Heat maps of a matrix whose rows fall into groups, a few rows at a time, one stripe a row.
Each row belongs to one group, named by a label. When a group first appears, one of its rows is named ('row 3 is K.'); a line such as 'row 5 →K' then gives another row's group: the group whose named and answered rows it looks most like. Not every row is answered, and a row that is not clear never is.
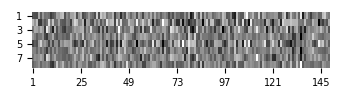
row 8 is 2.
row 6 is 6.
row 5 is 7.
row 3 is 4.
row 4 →6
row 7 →4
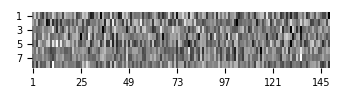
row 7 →2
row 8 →4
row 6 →2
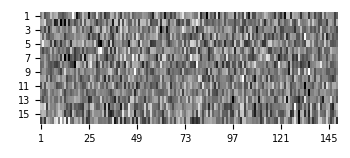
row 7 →4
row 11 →7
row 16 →4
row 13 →7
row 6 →4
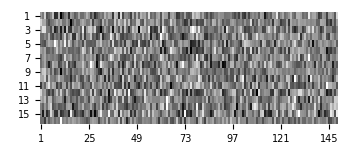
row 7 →2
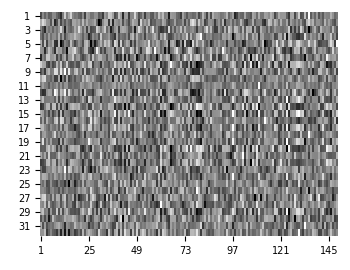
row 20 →7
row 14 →7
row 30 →2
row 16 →4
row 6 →6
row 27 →2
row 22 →7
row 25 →4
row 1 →2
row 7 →7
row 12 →4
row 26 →6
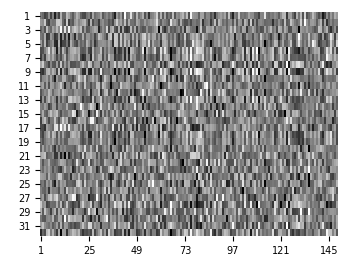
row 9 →7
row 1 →7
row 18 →7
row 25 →6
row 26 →2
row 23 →2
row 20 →6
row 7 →7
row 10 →6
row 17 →4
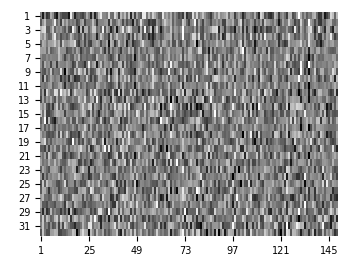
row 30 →4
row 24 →7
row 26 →6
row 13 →6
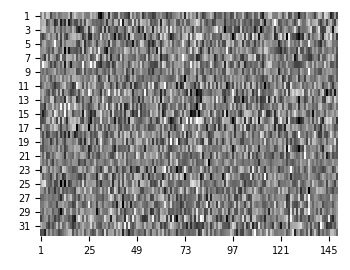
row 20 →7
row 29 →2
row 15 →4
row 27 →2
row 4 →7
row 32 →2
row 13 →2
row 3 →2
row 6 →4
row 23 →6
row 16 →7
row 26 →6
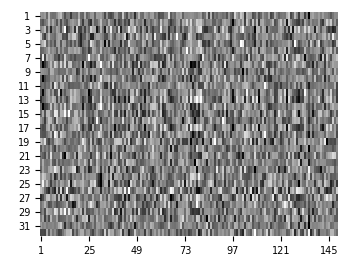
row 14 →4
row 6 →7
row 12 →7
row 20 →6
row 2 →7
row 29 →4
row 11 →4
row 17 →7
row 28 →6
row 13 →7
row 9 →2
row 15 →4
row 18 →4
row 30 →6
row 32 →2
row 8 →4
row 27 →7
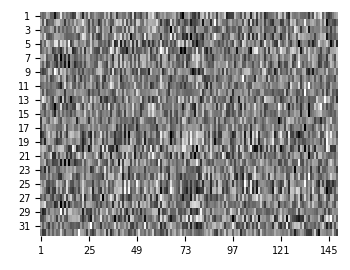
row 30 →7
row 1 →6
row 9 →4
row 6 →2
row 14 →6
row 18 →7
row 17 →7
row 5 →4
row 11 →2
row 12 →7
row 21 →6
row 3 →6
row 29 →4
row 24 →2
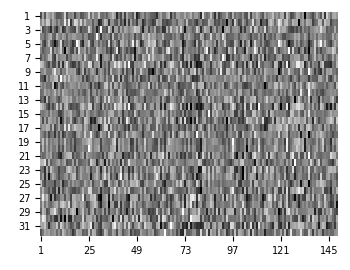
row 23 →2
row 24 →2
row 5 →6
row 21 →2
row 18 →6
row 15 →2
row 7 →6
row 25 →6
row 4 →6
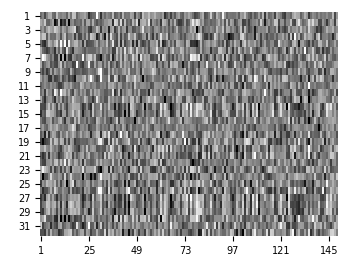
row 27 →7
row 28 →7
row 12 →4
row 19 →4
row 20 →2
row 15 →7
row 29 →7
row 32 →2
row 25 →7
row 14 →7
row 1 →6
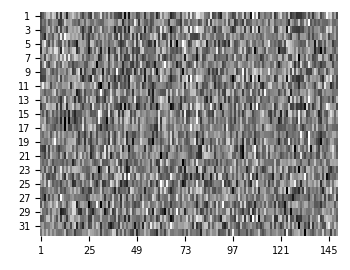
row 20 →2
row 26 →7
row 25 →2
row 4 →4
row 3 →7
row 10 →7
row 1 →7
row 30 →7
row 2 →2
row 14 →7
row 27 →4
